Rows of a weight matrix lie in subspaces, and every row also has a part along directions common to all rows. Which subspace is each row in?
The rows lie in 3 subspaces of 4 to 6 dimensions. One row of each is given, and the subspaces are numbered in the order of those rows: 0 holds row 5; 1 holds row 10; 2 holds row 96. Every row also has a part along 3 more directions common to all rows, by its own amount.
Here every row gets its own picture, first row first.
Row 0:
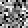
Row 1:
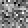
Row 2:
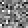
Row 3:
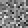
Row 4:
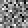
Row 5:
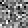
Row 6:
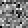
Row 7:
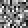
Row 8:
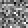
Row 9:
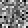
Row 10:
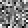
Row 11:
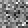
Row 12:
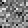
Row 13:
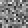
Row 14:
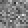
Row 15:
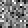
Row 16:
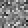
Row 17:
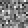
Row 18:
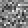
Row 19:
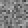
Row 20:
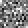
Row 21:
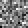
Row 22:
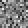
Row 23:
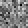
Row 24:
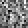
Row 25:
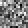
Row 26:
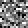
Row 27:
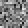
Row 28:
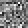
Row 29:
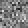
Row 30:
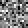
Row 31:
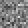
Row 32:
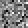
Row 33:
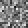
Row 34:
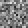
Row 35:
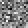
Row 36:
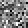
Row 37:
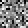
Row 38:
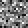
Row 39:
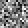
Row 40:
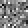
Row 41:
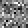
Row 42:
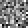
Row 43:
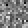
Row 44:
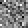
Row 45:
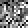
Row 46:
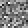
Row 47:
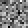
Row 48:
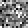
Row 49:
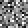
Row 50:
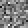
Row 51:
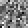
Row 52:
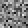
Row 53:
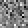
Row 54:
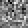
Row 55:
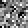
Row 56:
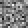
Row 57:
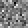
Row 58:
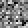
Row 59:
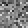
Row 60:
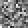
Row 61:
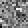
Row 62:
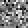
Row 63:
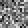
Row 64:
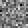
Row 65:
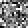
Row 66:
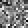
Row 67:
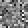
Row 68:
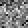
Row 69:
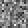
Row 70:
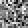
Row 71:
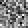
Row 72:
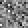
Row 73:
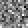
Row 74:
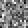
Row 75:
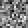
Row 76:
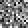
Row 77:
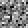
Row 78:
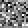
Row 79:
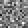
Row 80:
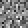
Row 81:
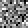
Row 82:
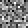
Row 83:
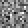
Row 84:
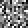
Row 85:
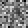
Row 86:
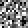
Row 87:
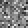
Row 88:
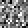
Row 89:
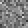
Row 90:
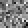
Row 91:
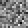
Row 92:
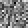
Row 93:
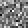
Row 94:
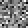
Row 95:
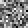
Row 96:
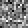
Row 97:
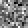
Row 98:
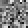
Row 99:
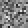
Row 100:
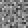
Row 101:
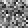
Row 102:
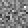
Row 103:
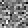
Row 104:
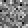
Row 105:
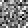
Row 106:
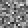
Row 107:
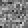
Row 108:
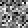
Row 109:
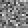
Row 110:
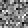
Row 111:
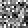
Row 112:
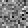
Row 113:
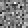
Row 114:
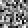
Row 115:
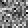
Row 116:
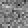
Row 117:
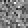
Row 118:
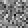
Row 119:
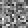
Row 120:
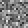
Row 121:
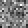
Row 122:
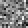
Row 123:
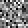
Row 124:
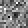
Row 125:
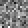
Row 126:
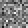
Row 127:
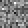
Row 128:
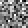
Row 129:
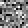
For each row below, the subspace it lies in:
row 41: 2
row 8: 2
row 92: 1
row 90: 0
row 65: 2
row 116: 2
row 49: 0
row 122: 0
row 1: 2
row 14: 0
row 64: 0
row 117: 2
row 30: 0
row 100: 2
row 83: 0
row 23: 0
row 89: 0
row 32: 0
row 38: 0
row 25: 0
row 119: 2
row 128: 2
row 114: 0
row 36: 0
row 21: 0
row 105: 0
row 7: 1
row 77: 1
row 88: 1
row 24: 0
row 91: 0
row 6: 2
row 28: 2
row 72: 0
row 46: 1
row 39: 2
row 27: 2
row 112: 0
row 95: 1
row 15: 0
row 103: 0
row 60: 0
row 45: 1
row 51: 1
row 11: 1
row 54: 2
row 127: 2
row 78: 0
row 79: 0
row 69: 0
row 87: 1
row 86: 1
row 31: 2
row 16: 1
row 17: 0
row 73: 0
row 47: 0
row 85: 0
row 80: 1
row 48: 2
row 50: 1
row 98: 0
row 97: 2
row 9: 0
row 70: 2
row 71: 0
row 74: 0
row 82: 2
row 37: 1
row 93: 0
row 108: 1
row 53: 0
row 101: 1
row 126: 2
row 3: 2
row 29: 2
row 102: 0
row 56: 2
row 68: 1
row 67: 0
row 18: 2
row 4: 0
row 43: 0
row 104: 0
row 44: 0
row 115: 1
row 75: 2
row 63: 1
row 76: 2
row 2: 0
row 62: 2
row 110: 0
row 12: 1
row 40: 1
